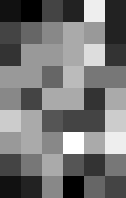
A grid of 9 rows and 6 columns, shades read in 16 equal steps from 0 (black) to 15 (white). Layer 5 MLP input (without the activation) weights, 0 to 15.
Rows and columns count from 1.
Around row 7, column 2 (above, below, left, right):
10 7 9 8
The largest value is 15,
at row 7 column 4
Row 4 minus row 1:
8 9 2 9 -7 5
